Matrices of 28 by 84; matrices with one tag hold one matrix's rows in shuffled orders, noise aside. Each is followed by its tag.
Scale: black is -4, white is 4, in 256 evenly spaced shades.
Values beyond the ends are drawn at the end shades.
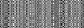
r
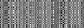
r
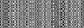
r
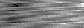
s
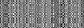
r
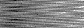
s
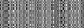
r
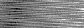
s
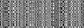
r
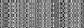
r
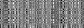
r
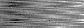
s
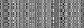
r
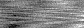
s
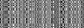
r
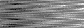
s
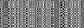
r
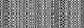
r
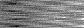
s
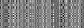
r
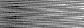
s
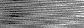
s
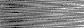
s
